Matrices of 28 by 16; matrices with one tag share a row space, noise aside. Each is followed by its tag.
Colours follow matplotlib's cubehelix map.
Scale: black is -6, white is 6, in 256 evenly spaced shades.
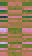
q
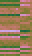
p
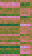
p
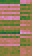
p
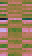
q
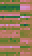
p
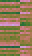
p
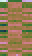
q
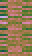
q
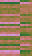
p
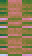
q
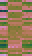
q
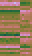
p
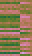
p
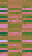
q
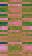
q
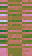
q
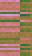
p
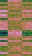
q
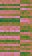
p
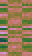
q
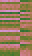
p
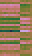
p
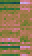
p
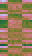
q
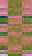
q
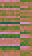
p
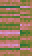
p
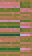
p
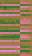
p
